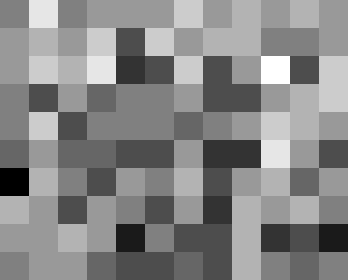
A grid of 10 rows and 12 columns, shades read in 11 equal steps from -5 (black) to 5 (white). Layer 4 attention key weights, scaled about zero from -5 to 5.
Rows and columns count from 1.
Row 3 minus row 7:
6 1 2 6 -4 -2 1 0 0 3 -1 2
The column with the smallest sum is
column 8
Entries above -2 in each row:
12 11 8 9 11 7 9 9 6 9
